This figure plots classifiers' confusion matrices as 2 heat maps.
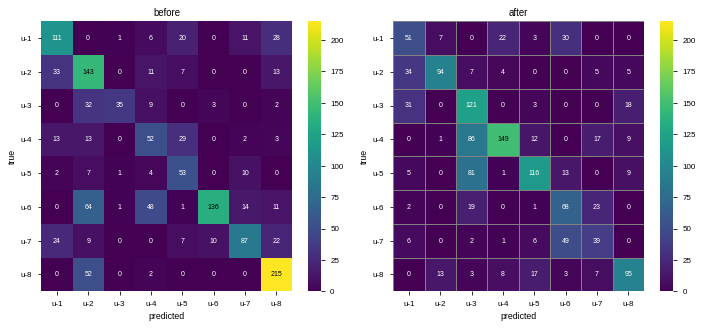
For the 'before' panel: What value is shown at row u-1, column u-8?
28
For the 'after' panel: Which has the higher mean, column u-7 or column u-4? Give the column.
u-4
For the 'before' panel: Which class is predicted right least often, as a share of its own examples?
u-3
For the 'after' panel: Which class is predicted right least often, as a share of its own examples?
u-7
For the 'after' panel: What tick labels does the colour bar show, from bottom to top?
0, 25, 50, 75, 100, 125, 150, 175, 200
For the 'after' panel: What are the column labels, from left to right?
u-1, u-2, u-3, u-4, u-5, u-6, u-7, u-8
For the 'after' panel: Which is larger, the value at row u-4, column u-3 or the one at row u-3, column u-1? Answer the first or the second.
the first
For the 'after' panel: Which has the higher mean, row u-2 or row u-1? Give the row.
u-2
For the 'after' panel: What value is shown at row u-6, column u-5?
1
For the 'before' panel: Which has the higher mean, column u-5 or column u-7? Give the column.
u-7
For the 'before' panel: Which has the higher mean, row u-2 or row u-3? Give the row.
u-2
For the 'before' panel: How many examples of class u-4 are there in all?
112
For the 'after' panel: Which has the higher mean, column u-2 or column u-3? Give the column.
u-3
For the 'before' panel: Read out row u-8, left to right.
0 52 0 2 0 0 0 215
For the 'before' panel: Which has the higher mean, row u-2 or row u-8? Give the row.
u-8
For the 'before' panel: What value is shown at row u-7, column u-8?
22
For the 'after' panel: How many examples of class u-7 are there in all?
103
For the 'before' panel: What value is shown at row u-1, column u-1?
111
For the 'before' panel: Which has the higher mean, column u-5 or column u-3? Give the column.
u-5
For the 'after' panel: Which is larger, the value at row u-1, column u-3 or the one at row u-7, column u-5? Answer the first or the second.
the second
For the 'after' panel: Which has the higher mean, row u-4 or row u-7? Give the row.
u-4
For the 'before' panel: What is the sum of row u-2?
207
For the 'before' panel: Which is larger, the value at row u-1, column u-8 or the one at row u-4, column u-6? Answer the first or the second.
the first
